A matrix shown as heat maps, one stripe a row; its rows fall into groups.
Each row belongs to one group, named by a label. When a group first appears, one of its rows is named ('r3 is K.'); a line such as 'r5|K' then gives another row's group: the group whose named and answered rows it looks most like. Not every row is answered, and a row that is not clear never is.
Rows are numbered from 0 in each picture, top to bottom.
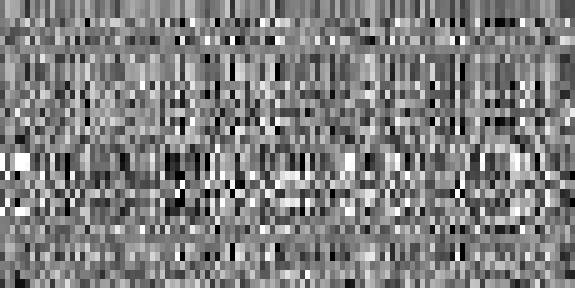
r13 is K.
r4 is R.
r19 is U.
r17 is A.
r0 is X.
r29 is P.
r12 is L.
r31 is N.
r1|X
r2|K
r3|N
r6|X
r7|X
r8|X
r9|K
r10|X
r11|K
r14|X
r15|N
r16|P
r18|A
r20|R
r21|X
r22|U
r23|A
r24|P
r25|K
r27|X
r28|X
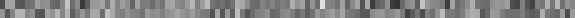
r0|N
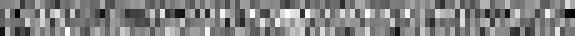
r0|L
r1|U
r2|R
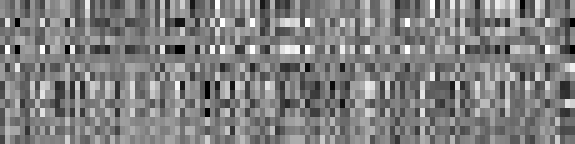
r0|P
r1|P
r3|P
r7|L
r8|P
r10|X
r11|L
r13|N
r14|X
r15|N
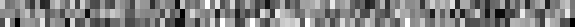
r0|R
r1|K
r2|U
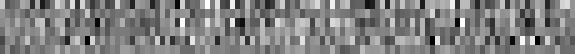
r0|R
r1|P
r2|R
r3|R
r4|K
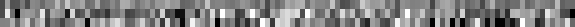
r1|U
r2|K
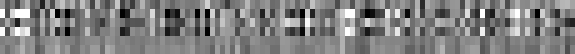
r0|R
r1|A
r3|A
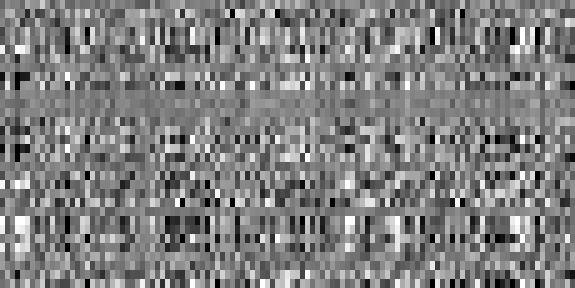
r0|R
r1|X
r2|L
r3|K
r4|K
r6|U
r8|N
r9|U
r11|N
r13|R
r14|N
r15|K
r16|N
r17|U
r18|P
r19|K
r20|A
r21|P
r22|X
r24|A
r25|A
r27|A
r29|P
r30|U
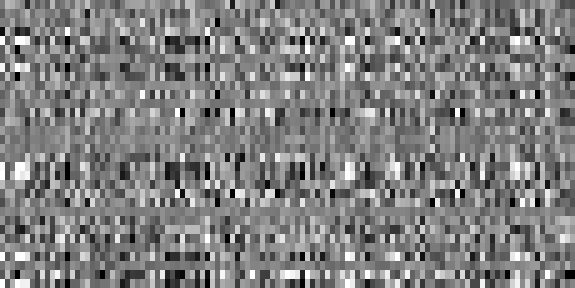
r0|X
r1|K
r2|K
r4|A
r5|U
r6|N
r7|A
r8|U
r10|K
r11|N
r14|P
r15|N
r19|A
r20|R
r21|X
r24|R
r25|N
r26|R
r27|R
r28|A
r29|L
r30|U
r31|A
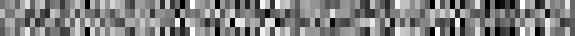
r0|K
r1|R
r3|K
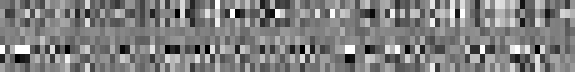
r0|P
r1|R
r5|A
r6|N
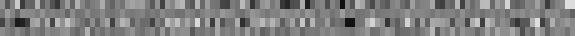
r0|L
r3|P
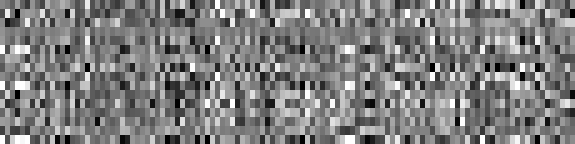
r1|U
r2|R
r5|A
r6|X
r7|K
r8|P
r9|A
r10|U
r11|R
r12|U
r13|R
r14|N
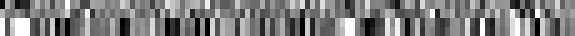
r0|N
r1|P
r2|A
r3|A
